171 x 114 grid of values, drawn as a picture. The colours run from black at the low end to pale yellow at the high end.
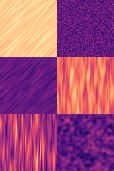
It is made of 3 by 2 panels. Panel 1,1: very high, slanting up to the right, faint in contrast. Panel 1,2: low, fine-grained. Panel 2,1: low, slanting up to the right, faint in contrast. Panel 2,2: high, streaked downward. Panel 3,1: middling, streaked downward, strong in contrast. Panel 3,2: low, blotchy.
